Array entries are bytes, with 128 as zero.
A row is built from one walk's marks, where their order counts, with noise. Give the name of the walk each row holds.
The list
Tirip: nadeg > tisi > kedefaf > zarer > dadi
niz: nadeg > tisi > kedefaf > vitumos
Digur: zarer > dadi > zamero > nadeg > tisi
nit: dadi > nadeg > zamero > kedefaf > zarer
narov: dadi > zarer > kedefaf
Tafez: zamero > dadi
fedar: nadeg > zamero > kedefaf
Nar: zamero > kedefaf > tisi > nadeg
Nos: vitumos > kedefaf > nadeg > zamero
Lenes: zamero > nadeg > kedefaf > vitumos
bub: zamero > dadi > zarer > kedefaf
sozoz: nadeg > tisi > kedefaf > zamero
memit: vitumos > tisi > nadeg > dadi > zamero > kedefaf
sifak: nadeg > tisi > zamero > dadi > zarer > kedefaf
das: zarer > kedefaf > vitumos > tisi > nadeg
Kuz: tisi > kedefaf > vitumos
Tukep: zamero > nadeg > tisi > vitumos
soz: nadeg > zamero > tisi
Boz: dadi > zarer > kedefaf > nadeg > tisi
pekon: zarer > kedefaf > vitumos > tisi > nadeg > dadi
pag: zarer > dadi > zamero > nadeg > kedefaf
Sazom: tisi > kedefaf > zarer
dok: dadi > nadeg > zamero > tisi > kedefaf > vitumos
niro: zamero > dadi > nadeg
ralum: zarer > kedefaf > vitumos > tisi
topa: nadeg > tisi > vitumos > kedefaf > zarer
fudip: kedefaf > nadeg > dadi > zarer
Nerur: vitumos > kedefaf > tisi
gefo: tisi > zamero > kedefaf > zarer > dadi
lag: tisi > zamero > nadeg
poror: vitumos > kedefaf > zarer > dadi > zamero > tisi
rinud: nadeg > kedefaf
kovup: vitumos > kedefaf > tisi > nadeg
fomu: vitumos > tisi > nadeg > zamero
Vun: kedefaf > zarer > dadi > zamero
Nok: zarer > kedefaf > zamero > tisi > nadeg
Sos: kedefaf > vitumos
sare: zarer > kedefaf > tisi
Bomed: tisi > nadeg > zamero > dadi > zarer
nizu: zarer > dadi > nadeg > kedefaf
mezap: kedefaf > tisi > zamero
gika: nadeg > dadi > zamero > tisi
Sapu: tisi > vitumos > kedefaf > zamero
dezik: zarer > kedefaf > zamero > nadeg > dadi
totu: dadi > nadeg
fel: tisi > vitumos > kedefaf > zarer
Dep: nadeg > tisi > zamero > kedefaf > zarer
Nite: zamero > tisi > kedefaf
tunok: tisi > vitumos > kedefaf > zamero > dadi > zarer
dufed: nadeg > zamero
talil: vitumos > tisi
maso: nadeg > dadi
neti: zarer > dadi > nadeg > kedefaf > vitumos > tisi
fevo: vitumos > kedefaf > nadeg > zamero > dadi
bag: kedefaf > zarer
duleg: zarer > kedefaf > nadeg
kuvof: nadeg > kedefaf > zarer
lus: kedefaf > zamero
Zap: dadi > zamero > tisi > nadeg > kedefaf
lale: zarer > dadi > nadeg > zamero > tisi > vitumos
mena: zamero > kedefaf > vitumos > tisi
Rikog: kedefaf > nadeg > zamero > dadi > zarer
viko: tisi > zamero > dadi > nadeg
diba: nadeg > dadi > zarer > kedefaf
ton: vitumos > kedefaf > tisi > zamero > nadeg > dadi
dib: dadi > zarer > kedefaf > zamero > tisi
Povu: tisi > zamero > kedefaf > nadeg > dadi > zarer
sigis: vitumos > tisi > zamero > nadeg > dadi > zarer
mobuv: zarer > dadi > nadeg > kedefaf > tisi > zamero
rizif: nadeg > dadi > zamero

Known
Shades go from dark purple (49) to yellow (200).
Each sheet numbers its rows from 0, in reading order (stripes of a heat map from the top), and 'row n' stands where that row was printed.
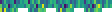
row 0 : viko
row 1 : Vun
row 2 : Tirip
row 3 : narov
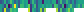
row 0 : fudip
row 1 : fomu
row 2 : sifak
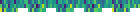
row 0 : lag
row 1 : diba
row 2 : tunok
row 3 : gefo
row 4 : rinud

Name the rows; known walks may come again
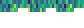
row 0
tunok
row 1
fedar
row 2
bub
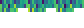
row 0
rizif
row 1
viko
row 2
niro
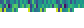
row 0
duleg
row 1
sozoz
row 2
Boz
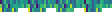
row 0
memit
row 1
rinud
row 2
dezik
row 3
mena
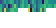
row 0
Tirip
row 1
Tukep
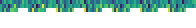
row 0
gefo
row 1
fudip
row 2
lag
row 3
Lenes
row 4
pekon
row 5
pag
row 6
gika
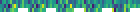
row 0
narov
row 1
diba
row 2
Vun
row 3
sifak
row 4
ralum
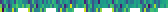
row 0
kovup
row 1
Nok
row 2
sigis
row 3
fomu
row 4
poror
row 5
Povu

